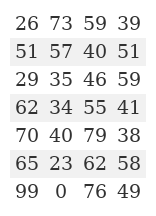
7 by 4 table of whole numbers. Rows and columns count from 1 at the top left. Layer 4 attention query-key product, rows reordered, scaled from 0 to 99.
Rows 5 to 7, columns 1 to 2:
70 40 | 65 23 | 99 0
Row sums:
197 199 169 192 227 208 224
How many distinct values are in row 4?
4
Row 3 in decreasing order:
59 46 35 29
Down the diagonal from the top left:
26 57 46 41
